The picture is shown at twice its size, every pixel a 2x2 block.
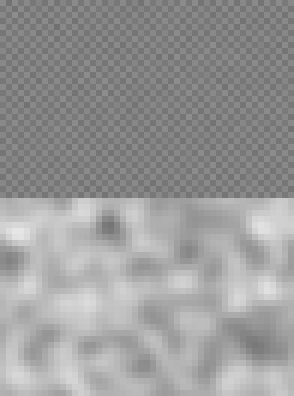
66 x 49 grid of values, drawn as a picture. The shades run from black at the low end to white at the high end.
It is made of 2 by 1 panels. Panel 1,1: middling, checkered, faint in contrast. Panel 2,1: high, blotchy.
